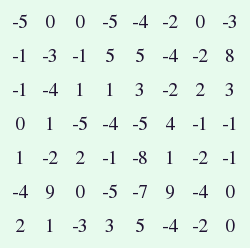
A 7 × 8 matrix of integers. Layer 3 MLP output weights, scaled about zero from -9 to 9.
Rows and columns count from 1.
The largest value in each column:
2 9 2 5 5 9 2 8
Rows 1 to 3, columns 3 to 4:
0 -5 / -1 5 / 1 1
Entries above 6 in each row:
0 1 0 0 0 2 0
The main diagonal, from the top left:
-5 -3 1 -4 -8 9 -2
